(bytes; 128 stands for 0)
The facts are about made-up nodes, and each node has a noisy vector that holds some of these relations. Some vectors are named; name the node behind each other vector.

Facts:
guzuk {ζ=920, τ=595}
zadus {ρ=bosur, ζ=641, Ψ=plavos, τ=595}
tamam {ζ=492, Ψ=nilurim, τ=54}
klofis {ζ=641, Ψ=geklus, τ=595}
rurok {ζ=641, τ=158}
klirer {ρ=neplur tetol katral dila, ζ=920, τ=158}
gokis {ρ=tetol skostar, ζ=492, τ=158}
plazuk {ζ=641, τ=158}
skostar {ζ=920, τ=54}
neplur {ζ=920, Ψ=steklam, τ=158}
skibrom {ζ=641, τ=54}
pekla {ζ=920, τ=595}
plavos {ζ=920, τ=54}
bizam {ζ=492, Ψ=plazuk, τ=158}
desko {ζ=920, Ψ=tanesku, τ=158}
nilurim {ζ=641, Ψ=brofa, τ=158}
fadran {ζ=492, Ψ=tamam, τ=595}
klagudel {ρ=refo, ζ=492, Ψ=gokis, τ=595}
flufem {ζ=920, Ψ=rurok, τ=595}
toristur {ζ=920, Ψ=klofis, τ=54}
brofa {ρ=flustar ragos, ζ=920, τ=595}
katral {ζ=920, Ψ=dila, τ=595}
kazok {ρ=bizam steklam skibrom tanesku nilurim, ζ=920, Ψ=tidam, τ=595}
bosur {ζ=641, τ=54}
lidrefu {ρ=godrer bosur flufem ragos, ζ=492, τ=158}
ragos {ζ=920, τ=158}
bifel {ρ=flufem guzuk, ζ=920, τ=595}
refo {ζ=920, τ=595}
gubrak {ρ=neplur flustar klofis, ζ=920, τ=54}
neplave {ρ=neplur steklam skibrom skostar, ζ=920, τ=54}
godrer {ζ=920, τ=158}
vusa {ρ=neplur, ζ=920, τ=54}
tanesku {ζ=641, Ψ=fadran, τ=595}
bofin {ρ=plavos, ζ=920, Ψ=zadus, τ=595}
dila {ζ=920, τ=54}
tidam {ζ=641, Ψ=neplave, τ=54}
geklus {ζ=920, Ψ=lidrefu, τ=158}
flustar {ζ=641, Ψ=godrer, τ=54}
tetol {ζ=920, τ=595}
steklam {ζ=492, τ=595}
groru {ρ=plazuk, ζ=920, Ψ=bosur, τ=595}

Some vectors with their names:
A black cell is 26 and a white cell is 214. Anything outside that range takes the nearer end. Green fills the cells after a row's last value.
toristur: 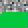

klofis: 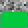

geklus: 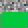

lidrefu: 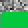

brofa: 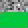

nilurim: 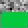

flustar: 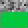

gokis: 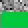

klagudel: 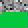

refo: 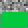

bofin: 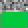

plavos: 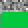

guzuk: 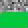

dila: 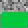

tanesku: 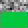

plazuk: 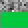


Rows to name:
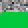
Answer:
desko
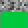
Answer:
bosur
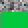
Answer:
rurok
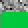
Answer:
bizam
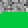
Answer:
neplur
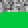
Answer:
kazok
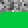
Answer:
tidam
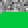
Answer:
pekla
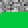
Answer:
groru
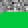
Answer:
bifel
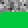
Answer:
skibrom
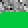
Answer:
steklam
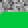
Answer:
neplave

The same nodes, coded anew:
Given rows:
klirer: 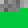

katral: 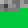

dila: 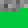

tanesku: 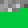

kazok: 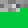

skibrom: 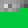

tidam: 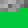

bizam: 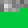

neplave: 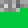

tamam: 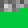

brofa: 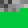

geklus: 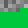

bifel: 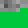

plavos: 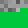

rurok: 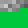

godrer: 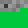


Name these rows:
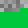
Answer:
vusa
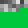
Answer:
lidrefu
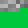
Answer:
plazuk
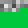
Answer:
klagudel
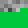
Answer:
bofin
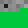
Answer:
ragos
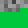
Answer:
toristur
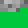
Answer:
flustar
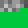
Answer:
nilurim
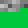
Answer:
bosur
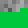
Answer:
groru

